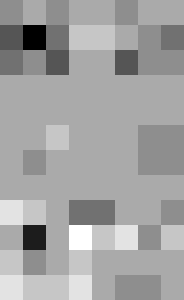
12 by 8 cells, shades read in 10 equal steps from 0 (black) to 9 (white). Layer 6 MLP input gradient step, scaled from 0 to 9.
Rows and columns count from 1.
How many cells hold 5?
17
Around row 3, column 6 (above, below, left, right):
6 6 6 5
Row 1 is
5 6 5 6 6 5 6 6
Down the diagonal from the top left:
5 0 3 6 6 6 5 6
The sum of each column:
71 60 68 77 72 69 66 67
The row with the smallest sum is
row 2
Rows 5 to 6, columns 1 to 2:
6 6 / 6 6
